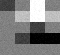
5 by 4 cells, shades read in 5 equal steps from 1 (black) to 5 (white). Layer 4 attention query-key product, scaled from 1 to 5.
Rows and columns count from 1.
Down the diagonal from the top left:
2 4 2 1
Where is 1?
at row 4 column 3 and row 4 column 4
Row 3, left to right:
3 3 2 3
